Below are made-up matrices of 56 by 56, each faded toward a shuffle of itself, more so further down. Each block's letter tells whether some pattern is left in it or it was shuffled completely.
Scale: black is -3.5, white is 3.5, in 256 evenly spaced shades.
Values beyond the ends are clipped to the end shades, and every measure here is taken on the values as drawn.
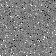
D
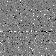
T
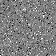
D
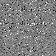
T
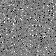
D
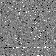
T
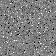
D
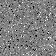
D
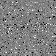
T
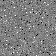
D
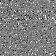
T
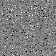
D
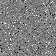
D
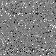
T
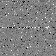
T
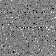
T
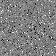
D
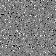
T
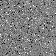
D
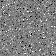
D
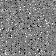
D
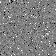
D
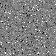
D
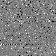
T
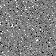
D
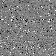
T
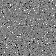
D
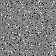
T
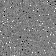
D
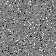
D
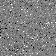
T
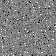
D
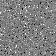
D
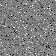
D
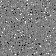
D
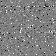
T
